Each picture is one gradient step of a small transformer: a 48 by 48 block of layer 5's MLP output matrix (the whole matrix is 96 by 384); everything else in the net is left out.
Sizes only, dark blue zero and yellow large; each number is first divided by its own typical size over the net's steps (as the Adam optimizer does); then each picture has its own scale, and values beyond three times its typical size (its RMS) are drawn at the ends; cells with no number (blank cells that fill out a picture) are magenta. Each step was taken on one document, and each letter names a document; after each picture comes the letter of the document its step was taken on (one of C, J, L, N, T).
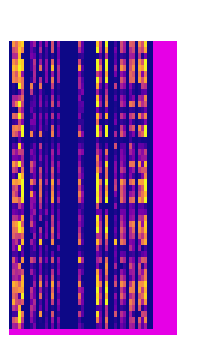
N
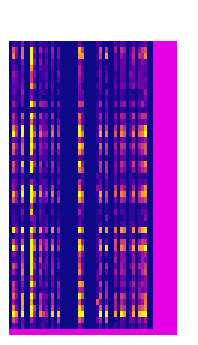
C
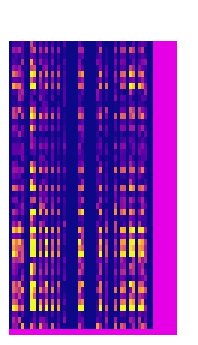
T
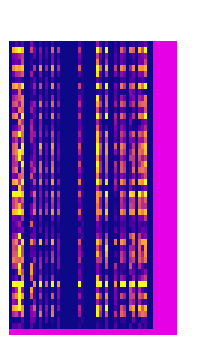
N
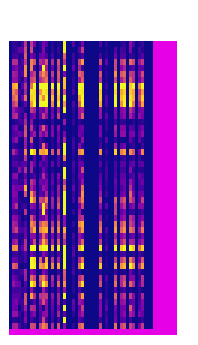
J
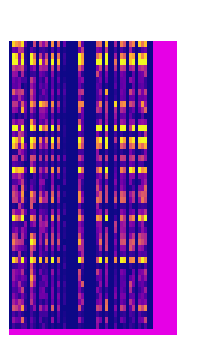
T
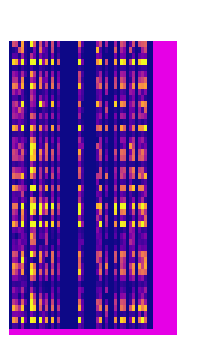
C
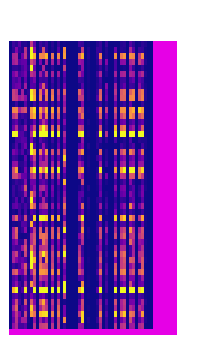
J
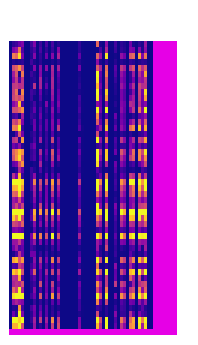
N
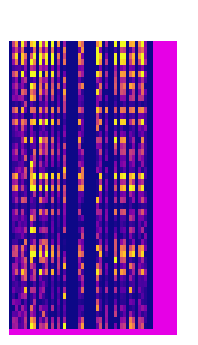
J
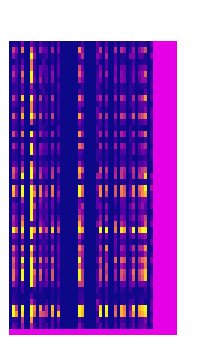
C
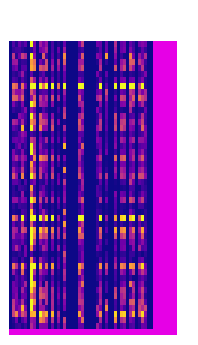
T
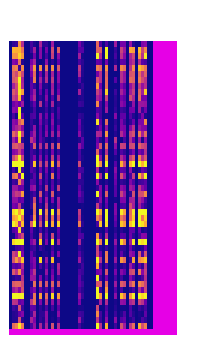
N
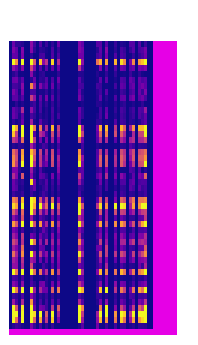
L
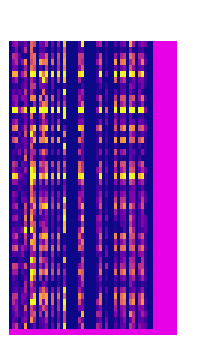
J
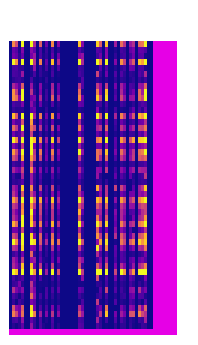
L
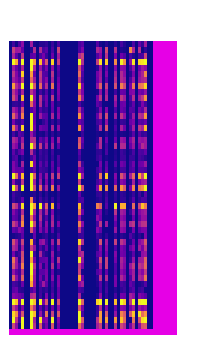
C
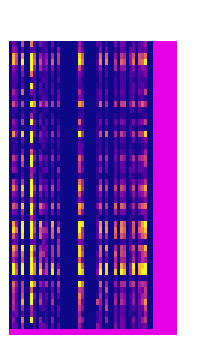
C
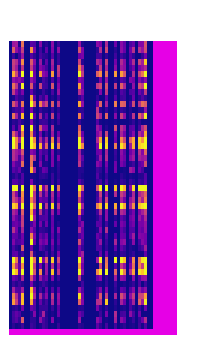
L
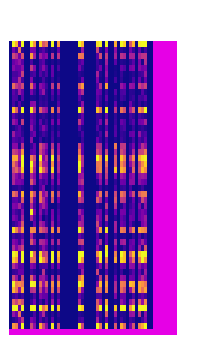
T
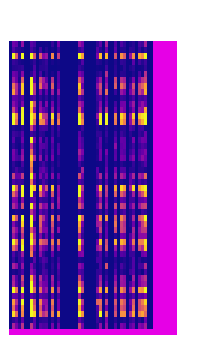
C
